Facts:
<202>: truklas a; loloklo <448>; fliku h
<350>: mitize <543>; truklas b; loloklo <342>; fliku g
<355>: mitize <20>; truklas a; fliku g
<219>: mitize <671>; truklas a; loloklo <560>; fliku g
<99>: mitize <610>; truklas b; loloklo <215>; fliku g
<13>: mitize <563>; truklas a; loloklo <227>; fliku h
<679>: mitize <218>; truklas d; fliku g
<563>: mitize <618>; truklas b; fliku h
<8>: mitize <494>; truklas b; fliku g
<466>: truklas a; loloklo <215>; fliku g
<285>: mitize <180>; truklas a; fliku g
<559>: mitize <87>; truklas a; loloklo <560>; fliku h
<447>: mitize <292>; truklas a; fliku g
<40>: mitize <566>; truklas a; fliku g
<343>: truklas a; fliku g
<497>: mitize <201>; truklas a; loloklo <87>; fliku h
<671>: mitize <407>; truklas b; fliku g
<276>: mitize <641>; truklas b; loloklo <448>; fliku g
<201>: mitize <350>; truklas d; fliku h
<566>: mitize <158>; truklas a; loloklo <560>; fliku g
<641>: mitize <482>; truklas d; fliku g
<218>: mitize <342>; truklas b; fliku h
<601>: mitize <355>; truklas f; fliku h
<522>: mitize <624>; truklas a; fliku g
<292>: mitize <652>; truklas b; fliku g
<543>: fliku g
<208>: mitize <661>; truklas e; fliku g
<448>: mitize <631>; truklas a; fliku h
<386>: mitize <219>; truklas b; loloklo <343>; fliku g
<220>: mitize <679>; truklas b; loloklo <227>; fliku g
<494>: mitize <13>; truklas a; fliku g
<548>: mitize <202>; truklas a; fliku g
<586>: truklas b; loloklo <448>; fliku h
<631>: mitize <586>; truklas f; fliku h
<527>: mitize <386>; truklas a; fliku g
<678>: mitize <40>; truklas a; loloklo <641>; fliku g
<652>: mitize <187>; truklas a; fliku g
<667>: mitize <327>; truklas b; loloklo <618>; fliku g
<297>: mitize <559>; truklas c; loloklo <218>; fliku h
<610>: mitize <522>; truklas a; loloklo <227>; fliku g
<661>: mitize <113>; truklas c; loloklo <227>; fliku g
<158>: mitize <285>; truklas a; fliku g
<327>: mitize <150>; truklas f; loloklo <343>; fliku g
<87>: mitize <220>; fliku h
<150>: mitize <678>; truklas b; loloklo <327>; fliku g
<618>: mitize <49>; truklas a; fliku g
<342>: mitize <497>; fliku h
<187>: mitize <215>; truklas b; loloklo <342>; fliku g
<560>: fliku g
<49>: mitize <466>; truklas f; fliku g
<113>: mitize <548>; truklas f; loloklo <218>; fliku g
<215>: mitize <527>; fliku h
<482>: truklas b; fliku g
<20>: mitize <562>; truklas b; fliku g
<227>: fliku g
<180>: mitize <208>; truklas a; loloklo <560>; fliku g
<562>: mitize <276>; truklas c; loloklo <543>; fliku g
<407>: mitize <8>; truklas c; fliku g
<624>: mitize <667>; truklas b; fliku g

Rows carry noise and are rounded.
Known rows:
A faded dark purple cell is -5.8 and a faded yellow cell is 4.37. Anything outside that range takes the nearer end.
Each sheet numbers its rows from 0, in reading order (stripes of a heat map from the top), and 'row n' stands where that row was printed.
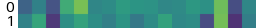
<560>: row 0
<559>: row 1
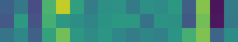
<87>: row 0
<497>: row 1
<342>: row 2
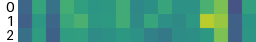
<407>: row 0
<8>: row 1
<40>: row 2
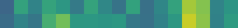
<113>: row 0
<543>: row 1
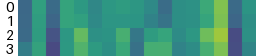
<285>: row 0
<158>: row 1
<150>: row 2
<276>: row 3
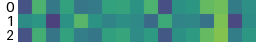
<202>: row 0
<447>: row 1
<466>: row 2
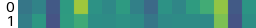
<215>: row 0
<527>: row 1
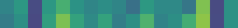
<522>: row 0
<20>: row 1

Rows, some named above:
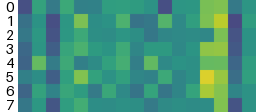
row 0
<548>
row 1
<667>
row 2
<527>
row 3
<671>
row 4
<661>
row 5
<218>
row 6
<113>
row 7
<527>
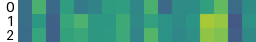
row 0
<13>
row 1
<671>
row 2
<350>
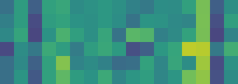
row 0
<40>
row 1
<679>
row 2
<220>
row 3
<618>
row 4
<327>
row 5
<482>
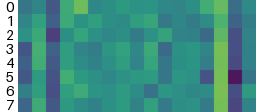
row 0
<227>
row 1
<678>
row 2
<610>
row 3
<180>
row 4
<566>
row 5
<497>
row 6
<679>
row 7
<566>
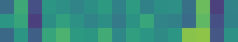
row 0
<219>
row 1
<610>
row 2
<671>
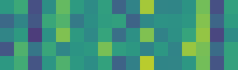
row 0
<297>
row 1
<343>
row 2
<99>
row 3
<208>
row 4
<297>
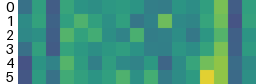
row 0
<201>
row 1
<562>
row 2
<641>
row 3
<201>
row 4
<49>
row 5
<563>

